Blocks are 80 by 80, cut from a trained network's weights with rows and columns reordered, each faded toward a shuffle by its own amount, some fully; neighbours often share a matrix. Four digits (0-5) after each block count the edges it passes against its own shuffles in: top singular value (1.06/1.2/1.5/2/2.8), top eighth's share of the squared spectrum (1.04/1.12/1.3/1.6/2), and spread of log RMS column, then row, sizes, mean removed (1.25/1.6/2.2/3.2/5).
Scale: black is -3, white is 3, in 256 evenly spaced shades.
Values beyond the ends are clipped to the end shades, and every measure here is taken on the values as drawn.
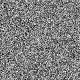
1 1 0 0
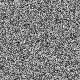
0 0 0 0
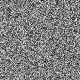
1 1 0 0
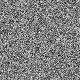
1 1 0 0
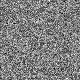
0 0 0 0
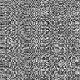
4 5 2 2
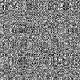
3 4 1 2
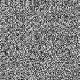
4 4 1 1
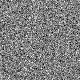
1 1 0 0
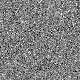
0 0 0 0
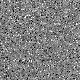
2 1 0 0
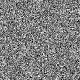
2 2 0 0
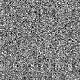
3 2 0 1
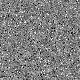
2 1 0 0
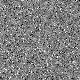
0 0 0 0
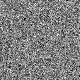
0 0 0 0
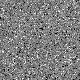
2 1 0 0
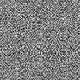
4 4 1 1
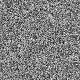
2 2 0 0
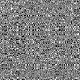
4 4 2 3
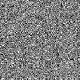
4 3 0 2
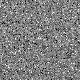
2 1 0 0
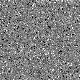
2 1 0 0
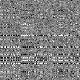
5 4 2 3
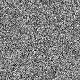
2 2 0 0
